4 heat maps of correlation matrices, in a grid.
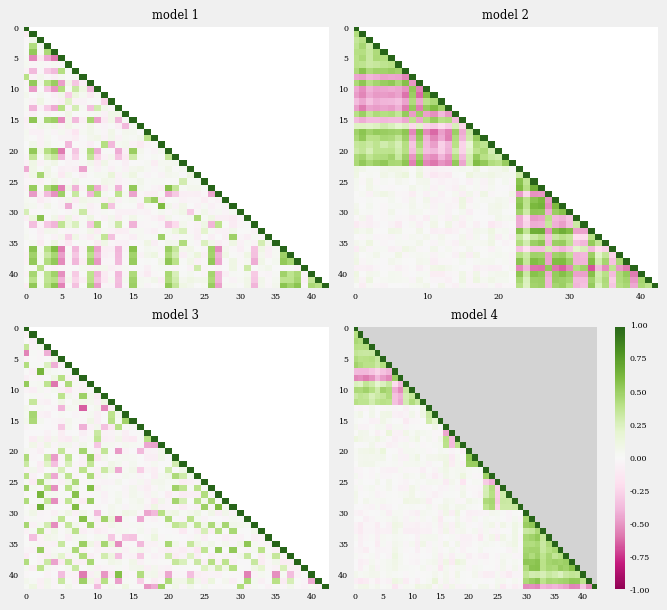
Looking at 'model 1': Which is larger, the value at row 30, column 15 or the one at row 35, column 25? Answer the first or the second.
the second
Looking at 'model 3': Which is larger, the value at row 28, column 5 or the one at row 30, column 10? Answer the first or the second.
the first
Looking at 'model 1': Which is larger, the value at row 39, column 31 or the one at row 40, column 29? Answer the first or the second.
the first
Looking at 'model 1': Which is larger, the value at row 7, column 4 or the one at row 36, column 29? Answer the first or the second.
the second
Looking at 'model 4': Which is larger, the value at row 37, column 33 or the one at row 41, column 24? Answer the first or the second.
the first
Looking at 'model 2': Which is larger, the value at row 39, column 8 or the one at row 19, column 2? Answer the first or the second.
the second
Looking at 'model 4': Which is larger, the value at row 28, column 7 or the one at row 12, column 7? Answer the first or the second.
the first
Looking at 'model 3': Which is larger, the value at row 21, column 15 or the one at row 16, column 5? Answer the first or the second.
the first
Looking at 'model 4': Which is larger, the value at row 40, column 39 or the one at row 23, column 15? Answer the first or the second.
the first
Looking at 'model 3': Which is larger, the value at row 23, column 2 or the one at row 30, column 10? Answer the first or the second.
the first
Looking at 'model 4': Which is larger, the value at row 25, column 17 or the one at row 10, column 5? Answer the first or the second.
the second
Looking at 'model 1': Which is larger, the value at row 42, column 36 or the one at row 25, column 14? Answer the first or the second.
the first
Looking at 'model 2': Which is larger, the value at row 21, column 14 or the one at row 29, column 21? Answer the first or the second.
the first
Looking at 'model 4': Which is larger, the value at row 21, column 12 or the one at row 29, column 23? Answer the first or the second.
the second
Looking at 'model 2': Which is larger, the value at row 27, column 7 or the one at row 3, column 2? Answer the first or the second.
the second
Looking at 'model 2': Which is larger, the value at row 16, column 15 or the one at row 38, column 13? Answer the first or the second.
the second
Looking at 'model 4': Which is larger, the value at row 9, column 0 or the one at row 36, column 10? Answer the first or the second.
the first
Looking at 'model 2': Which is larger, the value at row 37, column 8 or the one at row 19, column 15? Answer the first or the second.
the first
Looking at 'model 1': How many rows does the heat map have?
43
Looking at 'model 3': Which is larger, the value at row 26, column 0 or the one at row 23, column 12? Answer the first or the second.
the first
